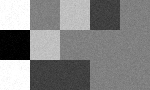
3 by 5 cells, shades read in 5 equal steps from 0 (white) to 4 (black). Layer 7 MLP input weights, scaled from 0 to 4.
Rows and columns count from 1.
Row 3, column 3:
3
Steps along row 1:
up down up down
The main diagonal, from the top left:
0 1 3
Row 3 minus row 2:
-4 2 1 0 0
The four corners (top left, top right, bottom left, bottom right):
0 2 0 2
